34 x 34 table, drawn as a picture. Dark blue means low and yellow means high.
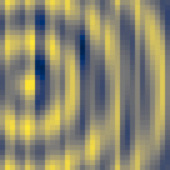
Ninth with the lowest average: middle left. Grain: streaks running down. Stripes: upright, repeating 8 times. Rings: centred on the middle left. Slope: none.
